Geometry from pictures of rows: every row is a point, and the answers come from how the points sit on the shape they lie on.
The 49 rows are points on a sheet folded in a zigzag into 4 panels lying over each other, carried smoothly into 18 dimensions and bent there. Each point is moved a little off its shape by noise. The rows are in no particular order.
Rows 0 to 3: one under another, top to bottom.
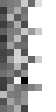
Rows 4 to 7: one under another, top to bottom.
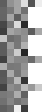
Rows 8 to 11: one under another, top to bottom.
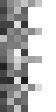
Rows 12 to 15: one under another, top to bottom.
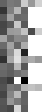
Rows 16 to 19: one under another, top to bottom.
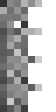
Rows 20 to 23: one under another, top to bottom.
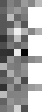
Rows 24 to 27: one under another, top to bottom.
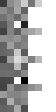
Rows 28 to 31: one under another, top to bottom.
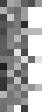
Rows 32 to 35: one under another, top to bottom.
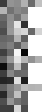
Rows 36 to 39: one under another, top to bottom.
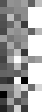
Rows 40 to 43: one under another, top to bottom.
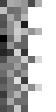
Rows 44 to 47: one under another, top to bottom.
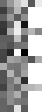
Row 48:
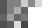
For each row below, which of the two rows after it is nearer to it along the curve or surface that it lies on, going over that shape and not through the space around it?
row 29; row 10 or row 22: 10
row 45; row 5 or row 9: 9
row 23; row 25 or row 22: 22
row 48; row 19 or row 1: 1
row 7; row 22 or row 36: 22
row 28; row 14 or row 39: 39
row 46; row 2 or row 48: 48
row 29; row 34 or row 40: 34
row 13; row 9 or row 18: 9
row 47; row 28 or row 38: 28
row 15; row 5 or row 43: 43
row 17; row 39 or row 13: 39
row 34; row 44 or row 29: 29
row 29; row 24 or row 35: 35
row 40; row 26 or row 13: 13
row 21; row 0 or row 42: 42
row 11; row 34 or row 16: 34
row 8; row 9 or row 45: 45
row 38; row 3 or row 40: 40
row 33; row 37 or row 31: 31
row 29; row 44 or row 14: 44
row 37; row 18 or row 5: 18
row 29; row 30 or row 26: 30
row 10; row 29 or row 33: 29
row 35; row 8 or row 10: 10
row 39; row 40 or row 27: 27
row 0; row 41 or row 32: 41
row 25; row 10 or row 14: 10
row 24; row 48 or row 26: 26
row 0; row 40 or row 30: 30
